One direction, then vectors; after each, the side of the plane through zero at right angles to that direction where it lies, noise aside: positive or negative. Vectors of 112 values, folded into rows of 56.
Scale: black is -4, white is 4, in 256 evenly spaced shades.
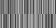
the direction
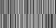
positive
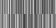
negative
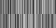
positive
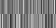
positive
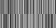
positive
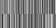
negative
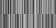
positive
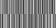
negative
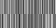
negative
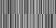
positive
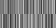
positive
